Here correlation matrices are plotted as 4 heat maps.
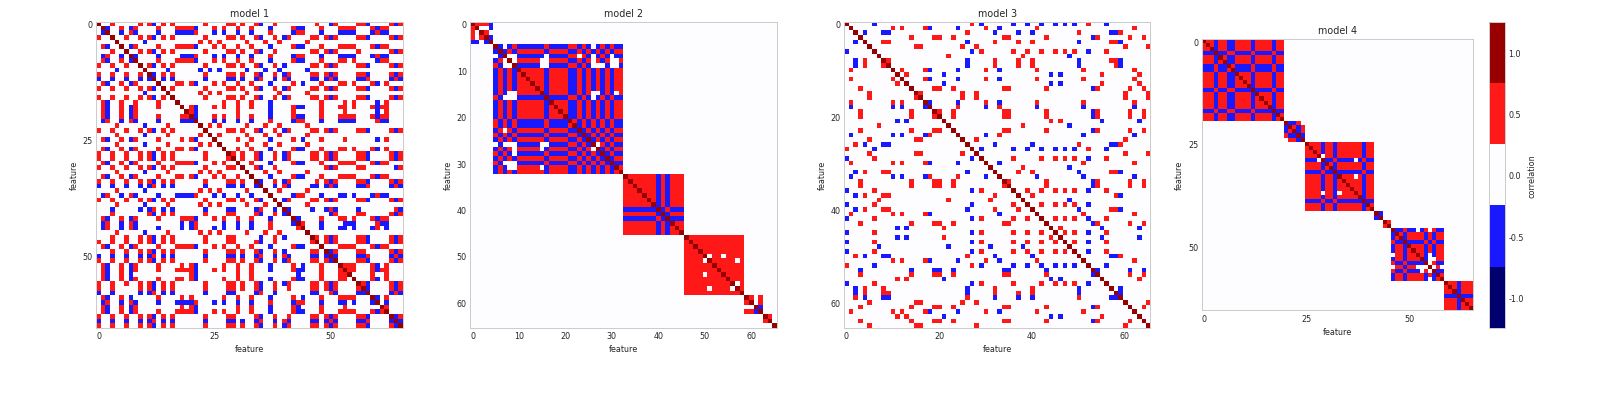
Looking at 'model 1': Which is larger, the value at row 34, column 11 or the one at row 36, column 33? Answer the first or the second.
the first
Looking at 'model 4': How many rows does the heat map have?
66
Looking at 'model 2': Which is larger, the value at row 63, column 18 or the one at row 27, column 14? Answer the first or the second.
the second
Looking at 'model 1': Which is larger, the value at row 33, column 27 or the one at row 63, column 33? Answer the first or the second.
the first
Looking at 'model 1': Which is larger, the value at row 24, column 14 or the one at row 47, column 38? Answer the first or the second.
the second
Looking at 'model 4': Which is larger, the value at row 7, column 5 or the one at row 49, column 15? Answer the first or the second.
the second
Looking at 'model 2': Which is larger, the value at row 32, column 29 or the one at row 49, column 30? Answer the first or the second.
the first
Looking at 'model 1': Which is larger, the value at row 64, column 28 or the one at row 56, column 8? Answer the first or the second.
the second
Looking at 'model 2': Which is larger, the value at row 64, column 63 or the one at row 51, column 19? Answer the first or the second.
the first
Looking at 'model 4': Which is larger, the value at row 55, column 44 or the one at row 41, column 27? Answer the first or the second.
the second
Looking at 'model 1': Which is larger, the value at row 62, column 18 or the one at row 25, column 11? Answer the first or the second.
the first
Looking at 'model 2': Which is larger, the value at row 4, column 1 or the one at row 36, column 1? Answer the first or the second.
the second
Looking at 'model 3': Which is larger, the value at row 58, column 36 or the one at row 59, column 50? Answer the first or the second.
the second
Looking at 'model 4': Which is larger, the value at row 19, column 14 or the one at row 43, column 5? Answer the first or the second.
the first
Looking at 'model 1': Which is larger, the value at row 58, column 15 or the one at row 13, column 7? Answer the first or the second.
the first
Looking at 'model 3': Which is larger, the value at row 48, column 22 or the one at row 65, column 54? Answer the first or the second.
the second
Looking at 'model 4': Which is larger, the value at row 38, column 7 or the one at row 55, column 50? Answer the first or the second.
the second
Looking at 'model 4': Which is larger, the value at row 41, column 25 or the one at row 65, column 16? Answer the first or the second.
the first
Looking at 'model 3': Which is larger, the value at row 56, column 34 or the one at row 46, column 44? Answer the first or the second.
the second
